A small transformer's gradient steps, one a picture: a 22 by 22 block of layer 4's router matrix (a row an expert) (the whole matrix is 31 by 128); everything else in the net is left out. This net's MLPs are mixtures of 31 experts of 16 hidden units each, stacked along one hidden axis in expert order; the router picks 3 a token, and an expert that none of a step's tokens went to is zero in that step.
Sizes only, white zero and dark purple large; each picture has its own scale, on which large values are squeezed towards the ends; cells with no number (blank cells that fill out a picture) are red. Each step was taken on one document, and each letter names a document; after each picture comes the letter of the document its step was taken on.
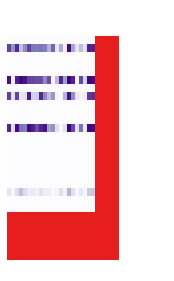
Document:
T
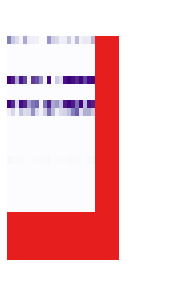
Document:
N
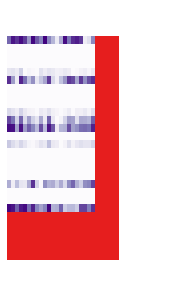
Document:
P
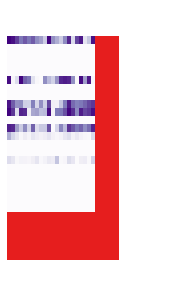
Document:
N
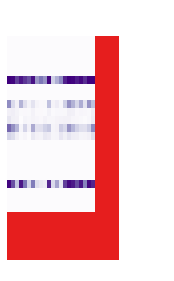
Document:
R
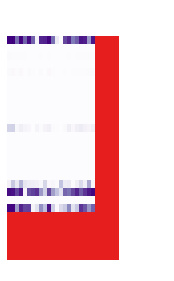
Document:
P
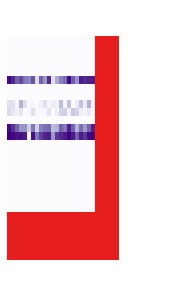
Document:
R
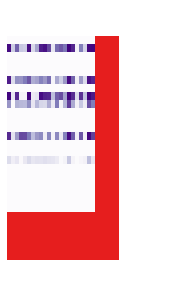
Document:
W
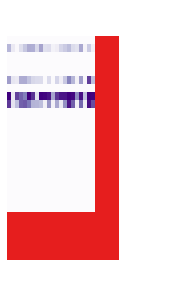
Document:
W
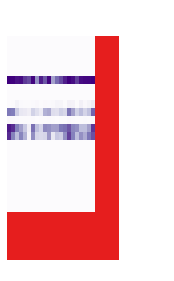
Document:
R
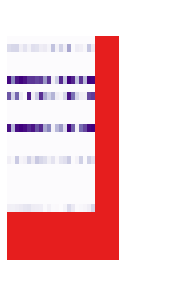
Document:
T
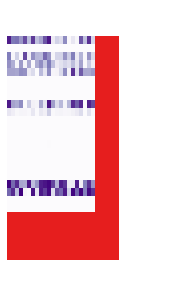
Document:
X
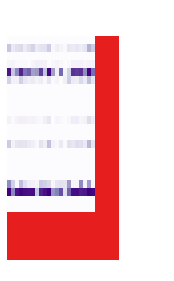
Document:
X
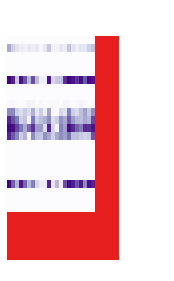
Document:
R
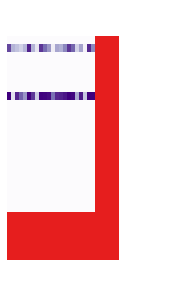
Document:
W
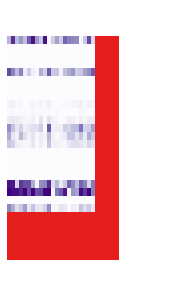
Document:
P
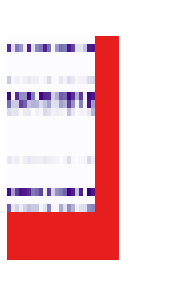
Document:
W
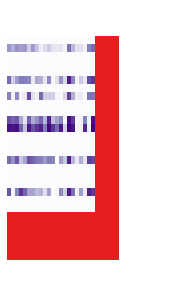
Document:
T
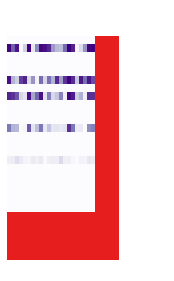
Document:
T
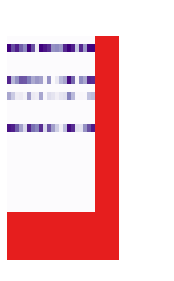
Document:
T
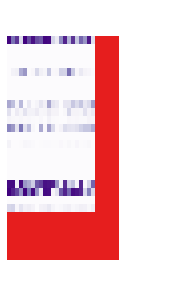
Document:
P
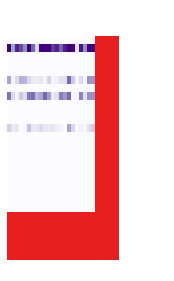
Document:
T
